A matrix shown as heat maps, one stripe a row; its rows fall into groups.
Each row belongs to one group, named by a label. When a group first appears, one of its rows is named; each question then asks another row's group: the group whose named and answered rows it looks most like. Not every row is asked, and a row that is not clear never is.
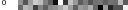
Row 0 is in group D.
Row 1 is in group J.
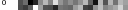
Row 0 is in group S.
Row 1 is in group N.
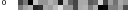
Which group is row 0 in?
S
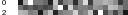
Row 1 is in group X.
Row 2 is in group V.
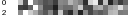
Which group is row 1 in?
N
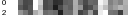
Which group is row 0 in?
N
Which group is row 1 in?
N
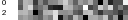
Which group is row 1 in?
V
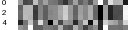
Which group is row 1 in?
J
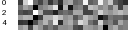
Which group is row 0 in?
V
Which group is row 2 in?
N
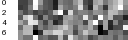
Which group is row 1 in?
N
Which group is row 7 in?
D
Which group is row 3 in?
V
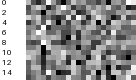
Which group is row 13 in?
J
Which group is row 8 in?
N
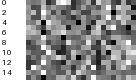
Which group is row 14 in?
D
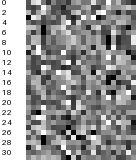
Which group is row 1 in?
N
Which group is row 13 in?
N
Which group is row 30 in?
D
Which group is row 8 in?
J
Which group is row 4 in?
X
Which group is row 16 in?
J
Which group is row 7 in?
J
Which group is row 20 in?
X
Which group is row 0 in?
V
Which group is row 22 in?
S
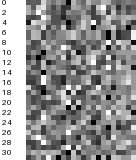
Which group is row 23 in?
N
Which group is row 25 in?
J
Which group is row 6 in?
J
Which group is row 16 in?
N
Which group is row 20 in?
X
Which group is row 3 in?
N
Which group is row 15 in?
N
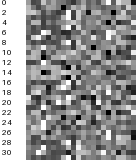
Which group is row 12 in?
N
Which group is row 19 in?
S
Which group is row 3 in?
X
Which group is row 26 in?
V
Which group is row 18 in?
V
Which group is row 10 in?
J
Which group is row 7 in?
V
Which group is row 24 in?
D
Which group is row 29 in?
D
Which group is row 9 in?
D
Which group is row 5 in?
X
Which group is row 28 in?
X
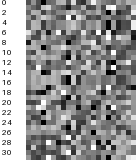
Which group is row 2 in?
J
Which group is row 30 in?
X
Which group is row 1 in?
N
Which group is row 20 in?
N
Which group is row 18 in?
S
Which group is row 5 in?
J
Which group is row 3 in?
D
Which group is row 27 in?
X
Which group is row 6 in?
V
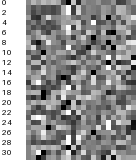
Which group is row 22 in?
X
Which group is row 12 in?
J
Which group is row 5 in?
X
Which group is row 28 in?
X
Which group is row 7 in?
D
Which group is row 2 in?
X
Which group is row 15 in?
V
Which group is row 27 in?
D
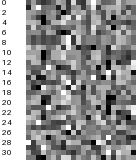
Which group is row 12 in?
J
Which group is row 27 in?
V
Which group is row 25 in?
X
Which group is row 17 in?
S
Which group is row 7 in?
X
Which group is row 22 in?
J
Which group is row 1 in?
V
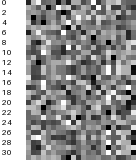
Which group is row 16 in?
D
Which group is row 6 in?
V
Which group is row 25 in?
J
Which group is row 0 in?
V
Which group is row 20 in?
V
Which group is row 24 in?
X
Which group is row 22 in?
J
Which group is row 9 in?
D
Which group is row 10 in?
N
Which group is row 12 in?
S
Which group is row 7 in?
D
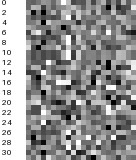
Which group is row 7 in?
X
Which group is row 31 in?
D
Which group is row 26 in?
X
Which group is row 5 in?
V
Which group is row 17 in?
N
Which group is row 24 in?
D
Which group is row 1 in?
J
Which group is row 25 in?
J
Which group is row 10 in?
X
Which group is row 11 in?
X
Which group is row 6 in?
V
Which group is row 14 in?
N
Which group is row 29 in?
D
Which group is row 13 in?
J
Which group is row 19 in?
J
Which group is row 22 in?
N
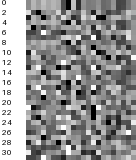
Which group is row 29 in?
X
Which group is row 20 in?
V
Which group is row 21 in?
S
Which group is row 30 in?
S
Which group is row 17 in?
V
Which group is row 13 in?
V
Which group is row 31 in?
N
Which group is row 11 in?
J
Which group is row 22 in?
D
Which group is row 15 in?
D
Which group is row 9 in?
D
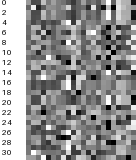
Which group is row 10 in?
S
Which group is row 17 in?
X
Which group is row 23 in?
D
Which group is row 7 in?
J
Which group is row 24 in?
J
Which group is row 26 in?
X
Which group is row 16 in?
X
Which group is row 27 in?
V
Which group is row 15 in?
D
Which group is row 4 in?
X
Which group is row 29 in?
X
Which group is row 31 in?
D
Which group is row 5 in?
J
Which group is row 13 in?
J
